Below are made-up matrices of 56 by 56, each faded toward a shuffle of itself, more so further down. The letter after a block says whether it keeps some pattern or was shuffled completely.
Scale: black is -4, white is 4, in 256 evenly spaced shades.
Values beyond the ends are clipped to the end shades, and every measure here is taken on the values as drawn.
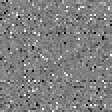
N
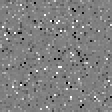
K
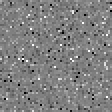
K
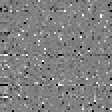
N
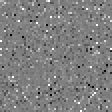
K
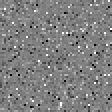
K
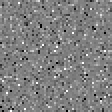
K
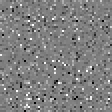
N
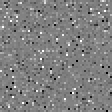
K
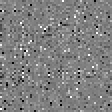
N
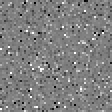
K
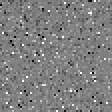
K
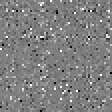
N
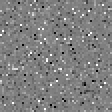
K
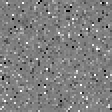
K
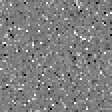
K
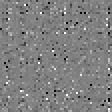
N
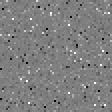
K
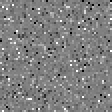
K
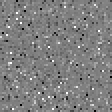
K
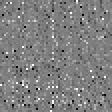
N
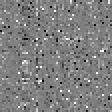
N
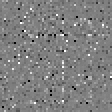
N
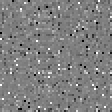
N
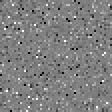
K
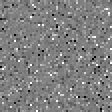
K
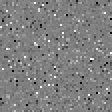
K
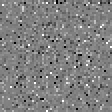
N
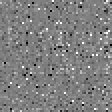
N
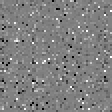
N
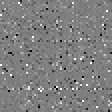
N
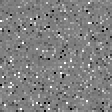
K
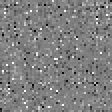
N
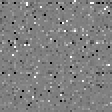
N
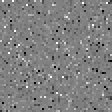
K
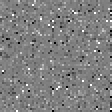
N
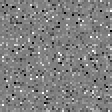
N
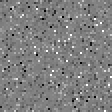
K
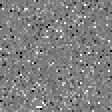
K
